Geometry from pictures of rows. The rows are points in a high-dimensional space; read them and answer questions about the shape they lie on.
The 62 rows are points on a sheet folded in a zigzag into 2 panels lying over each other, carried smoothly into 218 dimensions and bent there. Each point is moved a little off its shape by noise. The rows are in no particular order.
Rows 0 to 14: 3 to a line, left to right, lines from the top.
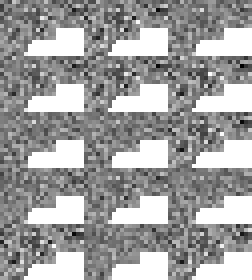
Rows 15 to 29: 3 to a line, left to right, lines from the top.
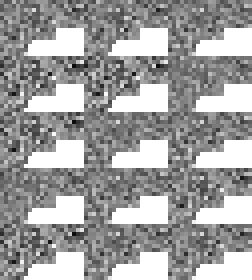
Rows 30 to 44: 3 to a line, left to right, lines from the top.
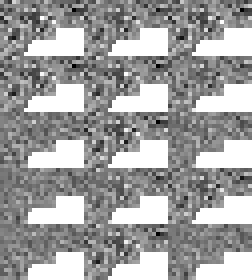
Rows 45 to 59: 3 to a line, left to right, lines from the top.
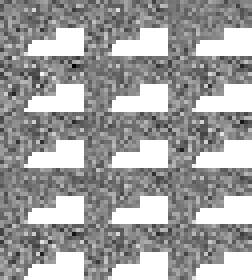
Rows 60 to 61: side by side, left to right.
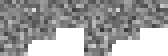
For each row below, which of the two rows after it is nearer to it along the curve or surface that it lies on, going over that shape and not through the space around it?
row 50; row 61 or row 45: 45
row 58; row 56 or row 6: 6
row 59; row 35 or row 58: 35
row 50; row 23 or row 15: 23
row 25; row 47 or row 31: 31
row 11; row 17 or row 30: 17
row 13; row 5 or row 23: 5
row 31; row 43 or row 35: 35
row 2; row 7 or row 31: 7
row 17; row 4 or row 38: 4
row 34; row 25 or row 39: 39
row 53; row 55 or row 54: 55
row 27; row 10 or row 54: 10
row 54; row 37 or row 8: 37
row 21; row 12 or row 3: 12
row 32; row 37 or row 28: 37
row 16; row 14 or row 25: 25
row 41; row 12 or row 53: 12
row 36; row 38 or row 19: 38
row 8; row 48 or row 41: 48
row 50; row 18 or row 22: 18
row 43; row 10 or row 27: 27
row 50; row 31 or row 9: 31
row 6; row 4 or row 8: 8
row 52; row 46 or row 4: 4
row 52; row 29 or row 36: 29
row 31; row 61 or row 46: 61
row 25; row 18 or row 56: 56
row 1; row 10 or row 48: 10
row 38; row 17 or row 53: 53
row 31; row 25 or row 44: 25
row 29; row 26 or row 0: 0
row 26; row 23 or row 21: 21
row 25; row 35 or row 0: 35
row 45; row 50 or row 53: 50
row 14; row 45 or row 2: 2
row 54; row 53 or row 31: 31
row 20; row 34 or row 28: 34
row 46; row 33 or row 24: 33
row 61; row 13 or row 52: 52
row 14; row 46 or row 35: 46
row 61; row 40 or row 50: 50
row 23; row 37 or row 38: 37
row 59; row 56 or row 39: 56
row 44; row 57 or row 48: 48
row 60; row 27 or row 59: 27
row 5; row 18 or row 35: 18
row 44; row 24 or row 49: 49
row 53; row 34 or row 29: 34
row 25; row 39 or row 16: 16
